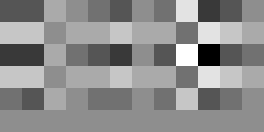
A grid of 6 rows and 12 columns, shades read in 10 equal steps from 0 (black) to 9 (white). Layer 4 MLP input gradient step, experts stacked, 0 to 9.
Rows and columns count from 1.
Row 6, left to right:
5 5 5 5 5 5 5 5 5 5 5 5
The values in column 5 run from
3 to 6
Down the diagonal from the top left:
3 7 6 6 4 5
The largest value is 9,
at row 3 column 9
